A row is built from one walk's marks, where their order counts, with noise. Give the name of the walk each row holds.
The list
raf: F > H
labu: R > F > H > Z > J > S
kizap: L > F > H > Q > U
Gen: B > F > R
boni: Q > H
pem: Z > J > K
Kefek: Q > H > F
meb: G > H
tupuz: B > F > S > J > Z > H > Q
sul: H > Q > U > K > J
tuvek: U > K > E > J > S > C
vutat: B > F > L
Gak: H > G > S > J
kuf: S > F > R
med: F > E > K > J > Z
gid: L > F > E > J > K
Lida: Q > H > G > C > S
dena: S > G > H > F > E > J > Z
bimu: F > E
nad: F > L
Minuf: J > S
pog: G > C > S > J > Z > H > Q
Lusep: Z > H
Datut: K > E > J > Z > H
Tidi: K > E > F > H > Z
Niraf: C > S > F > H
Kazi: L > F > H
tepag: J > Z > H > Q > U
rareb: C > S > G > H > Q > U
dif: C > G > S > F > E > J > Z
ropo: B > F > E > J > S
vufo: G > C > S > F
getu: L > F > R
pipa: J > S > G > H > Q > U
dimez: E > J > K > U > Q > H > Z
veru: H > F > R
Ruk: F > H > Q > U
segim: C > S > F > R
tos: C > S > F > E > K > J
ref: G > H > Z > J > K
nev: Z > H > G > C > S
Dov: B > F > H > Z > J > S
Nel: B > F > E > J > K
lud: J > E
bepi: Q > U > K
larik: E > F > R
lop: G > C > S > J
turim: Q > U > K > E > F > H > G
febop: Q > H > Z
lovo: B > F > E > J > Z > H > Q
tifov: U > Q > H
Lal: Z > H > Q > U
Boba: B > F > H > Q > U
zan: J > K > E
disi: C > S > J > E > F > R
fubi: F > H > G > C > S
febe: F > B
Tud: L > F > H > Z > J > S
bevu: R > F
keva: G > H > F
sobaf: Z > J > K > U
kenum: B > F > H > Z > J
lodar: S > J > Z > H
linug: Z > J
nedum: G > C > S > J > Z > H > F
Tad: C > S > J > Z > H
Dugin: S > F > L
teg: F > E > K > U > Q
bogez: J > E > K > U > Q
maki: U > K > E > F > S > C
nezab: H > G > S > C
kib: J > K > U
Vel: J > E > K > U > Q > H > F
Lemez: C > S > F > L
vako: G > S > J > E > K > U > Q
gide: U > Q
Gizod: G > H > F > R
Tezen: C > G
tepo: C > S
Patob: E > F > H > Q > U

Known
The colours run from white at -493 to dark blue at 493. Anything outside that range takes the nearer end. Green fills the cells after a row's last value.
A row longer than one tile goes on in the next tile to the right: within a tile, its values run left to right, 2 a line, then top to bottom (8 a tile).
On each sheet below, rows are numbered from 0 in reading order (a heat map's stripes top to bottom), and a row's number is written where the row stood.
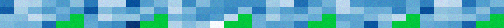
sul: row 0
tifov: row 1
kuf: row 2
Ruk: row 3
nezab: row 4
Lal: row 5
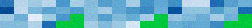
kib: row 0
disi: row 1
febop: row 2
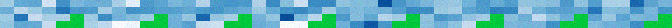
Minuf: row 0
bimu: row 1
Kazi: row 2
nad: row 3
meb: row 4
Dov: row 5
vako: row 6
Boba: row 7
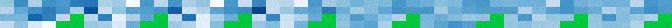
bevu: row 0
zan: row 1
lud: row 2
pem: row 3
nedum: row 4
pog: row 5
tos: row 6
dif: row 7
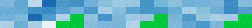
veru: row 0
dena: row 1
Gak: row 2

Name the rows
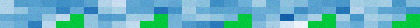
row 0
fubi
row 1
kenum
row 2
pipa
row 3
vutat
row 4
ref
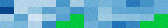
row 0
sobaf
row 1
rareb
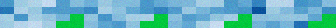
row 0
Nel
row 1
Tad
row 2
Tud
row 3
tepag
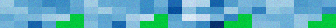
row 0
Lida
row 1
nev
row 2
gide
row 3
tupuz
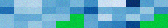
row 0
lovo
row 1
boni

